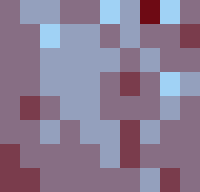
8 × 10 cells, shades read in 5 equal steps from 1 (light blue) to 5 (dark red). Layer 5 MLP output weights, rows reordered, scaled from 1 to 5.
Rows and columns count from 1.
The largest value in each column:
4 4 3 3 3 3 4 5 4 4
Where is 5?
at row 1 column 8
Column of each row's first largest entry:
8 10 1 7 2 7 1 1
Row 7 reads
4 3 3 3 3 2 4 3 3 3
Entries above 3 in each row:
1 1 0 1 1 1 2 3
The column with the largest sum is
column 1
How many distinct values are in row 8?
3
